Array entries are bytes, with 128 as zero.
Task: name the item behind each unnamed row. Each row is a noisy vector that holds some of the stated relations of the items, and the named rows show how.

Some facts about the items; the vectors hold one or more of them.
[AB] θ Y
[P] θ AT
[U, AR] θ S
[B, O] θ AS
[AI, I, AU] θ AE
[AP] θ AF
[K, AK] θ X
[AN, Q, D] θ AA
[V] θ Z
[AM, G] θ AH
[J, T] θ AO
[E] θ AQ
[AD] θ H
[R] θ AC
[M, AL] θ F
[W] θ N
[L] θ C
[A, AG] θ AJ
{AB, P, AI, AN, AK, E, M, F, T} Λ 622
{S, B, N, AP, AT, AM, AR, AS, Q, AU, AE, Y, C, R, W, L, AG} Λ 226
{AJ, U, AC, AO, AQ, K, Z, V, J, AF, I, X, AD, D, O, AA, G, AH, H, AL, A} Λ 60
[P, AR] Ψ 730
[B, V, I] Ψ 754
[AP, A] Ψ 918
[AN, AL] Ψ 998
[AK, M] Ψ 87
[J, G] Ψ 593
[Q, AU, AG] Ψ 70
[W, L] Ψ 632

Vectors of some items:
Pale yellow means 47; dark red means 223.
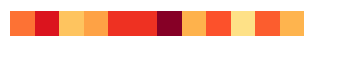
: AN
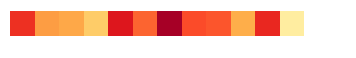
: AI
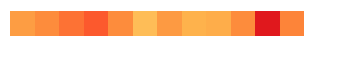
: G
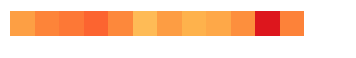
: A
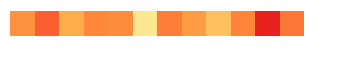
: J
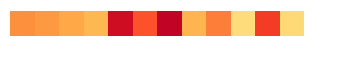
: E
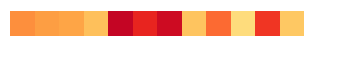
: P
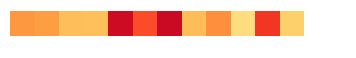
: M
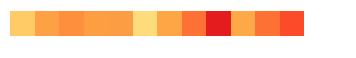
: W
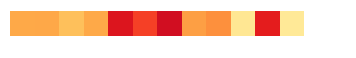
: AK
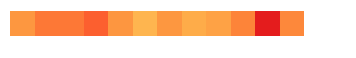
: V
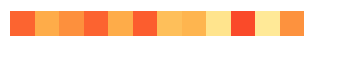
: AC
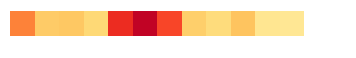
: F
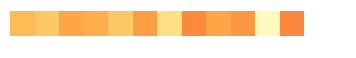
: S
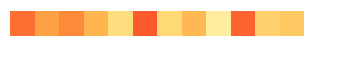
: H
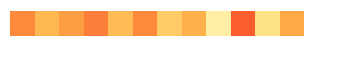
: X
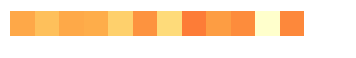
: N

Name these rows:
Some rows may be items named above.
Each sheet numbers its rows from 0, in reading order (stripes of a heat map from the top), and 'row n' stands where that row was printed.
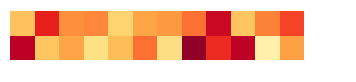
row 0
Q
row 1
AE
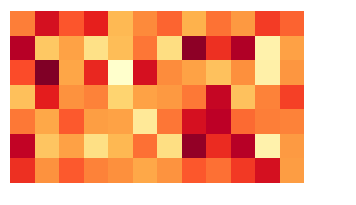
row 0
D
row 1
AE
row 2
AA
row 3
Q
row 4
AU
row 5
AE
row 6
I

